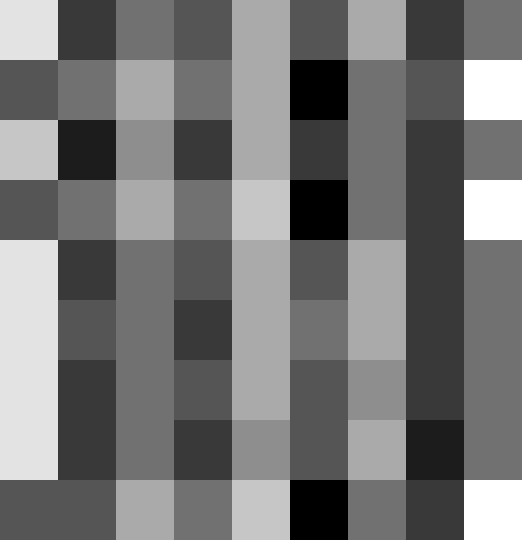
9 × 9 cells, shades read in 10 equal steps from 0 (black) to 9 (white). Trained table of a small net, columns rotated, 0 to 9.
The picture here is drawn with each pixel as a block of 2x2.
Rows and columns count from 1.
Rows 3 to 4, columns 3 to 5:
5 2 6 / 6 4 7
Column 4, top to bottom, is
3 4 2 4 3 2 3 2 4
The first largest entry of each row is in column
1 9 1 9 1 1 1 1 9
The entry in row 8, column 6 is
3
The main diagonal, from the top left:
8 4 5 4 6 4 5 1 9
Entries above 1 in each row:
9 8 8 8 9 9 9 8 8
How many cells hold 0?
3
